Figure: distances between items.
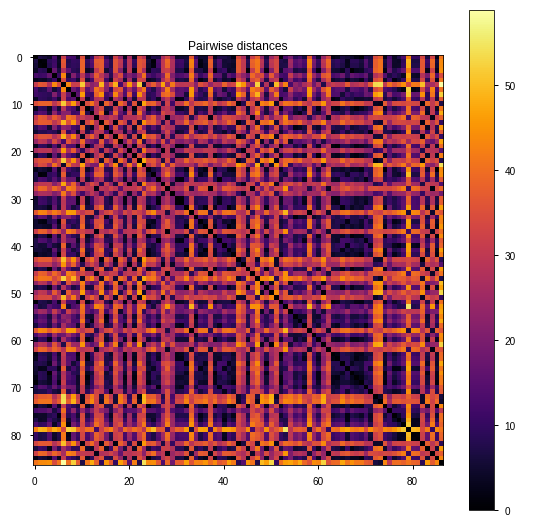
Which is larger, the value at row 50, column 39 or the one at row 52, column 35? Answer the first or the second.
the first
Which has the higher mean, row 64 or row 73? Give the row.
73
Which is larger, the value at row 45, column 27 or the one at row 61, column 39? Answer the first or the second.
the first
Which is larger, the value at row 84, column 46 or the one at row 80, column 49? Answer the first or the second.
the second
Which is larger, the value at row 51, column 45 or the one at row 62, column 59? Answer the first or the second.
the first
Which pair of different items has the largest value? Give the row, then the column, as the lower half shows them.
86, 6
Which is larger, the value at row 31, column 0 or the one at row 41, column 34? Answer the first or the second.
the second
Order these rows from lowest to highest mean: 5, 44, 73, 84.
5, 44, 84, 73
